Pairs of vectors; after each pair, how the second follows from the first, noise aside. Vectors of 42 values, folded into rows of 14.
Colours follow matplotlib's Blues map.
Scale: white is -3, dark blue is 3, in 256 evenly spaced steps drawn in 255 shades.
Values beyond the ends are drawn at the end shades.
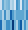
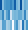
negated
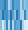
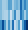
negated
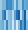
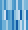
negated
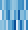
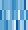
negated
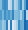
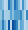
negated
